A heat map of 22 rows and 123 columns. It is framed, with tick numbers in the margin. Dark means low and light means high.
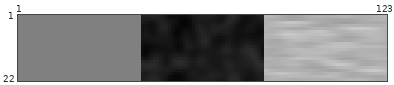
The table splits into one row of 3 panels. Panel 1,1: middling, flat. Panel 1,2: very low, blotchy, faint in contrast. Panel 1,3: high, streaked across, faint in contrast.
